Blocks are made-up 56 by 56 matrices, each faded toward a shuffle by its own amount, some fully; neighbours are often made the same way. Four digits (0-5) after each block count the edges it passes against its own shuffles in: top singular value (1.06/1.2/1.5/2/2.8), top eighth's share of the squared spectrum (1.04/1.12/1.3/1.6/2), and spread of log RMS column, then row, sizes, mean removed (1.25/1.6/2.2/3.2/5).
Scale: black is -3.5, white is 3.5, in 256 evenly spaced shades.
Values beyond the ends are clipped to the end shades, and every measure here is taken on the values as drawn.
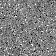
0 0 0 0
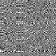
4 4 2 3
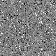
2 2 0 0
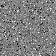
0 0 0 0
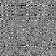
4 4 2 2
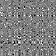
4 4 2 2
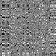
4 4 2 2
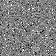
2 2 0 0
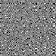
4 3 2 2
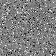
0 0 0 0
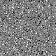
2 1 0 0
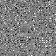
3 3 1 1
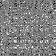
4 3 1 2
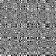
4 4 2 3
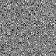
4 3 1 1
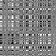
5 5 4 4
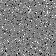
0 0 0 0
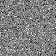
2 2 0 0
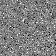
2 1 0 0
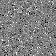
1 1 0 0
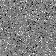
2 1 0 0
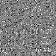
3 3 1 1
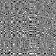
4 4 2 2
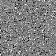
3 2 0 0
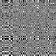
5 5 3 3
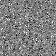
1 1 0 0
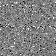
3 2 0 1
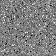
2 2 0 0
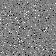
1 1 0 0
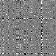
4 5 3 2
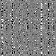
4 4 3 2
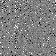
3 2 2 0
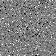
2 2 0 0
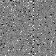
3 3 1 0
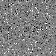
2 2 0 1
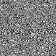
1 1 0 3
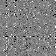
2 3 2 2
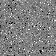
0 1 1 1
